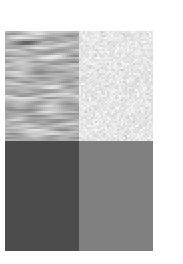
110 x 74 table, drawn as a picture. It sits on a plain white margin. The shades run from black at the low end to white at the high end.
The table splits into 2 rows of 2 panels. Panel 1,1: high, streaked across. Panel 1,2: very high, fine-grained, faint in contrast. Panel 2,1: low, flat. Panel 2,2: middling, flat.
